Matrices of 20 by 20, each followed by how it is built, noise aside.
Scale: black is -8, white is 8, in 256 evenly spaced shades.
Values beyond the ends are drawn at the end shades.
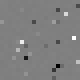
sparse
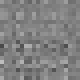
low rank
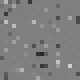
sparse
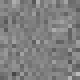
low rank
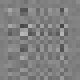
low rank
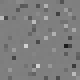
sparse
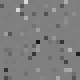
sparse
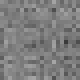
low rank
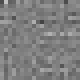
low rank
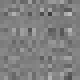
low rank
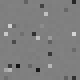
sparse
